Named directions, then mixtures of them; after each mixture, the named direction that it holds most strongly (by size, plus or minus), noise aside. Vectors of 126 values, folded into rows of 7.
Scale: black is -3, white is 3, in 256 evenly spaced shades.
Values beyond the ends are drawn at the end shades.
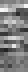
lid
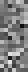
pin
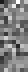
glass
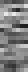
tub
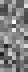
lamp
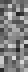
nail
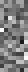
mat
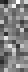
glass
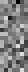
glass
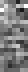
lid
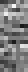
tub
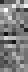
lid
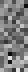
lamp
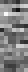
tub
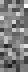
lamp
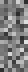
pin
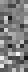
mat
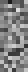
pin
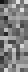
glass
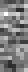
tub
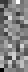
nail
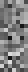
pin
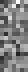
glass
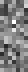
lamp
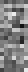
tub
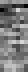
tub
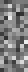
nail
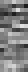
tub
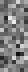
mat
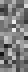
lamp
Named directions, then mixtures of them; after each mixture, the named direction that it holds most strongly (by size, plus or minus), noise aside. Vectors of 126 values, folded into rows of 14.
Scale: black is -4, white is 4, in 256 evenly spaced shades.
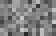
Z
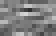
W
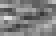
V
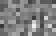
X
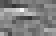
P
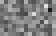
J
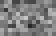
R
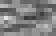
V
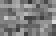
Z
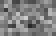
R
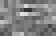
W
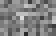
Z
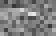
P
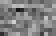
P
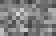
R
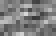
W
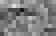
P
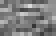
W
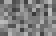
Z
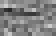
P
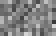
Z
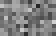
Z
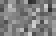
J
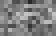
R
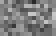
J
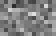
J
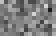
J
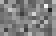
J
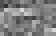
P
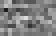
R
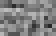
X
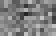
Z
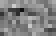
P
